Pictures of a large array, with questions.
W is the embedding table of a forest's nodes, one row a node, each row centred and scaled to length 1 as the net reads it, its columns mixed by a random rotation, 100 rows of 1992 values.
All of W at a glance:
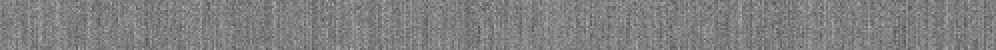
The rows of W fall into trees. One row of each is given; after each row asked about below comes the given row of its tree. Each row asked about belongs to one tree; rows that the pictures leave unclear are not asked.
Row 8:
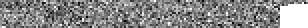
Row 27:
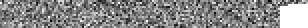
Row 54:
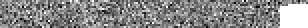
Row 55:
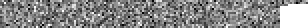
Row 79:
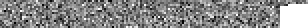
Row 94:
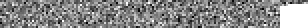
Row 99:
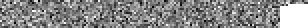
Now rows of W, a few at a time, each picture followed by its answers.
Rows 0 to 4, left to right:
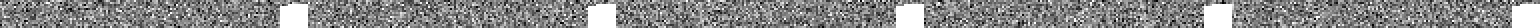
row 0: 27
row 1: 27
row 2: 54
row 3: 94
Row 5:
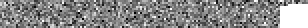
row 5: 27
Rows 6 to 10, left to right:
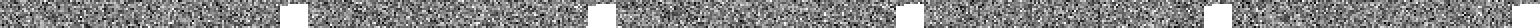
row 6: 8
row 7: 8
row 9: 55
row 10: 8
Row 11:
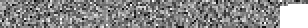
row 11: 27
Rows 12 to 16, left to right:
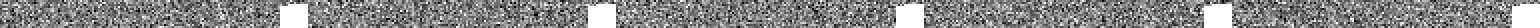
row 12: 94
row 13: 99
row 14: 99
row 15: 94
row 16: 8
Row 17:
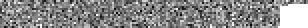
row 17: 99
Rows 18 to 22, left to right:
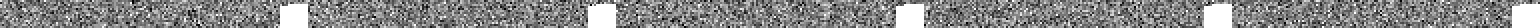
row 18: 8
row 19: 99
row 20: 79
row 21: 27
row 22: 55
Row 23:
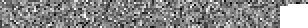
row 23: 55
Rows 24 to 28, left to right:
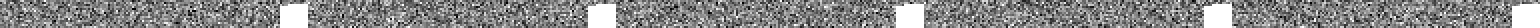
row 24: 8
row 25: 27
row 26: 54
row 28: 8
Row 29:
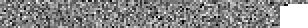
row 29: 79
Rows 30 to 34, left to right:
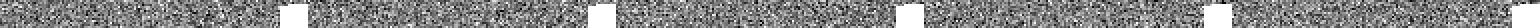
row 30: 94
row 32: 99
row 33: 94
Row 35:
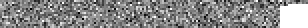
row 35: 27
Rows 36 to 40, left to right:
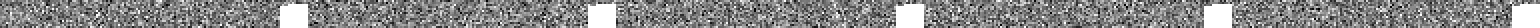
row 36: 55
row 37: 8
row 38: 94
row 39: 55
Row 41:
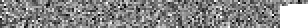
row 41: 94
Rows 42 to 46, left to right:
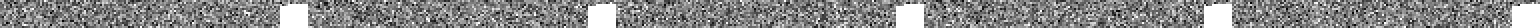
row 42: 8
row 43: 8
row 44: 94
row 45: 8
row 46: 54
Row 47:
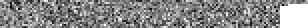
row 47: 8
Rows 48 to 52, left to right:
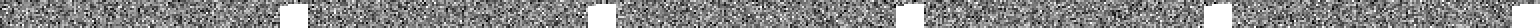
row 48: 94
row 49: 94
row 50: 27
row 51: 8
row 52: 55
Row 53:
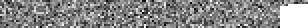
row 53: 55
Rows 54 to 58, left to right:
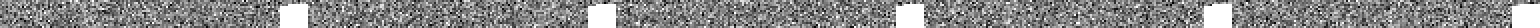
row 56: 94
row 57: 54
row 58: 94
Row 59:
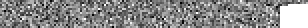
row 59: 79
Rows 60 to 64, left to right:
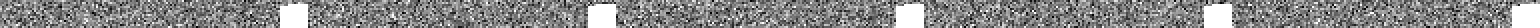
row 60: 54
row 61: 55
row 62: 54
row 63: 55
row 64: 54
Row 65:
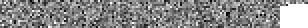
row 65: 99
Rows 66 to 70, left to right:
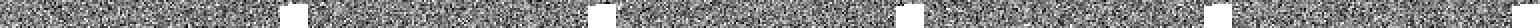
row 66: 54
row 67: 94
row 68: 27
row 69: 8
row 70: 94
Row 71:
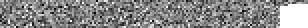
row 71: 54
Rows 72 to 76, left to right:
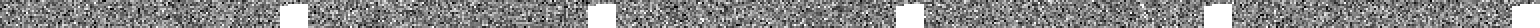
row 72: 94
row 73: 54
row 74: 54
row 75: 94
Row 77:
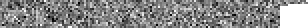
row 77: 8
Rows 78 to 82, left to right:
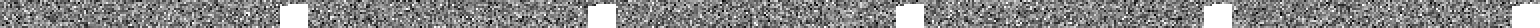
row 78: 8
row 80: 55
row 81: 54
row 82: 27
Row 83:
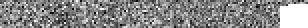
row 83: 54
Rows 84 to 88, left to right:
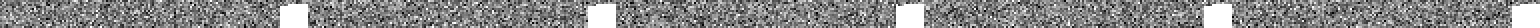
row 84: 55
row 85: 54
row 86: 8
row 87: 27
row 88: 54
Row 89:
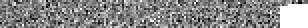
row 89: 94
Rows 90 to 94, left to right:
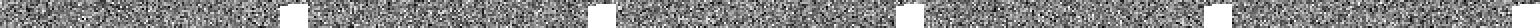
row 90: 27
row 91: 55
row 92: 27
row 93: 27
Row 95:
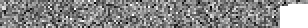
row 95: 27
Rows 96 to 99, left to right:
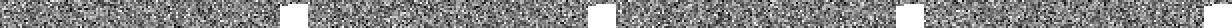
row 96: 27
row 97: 27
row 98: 55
